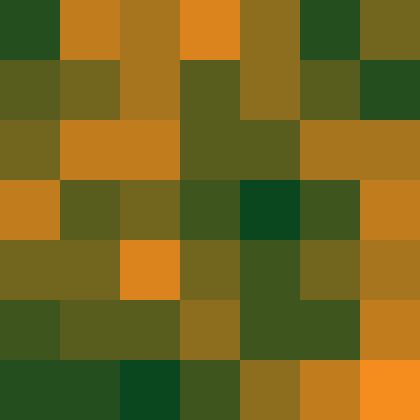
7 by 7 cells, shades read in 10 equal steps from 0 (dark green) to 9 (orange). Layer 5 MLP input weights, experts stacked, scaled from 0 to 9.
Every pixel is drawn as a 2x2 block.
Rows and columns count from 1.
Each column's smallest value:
1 1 0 2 0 1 1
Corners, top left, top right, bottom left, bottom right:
1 4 1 9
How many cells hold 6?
5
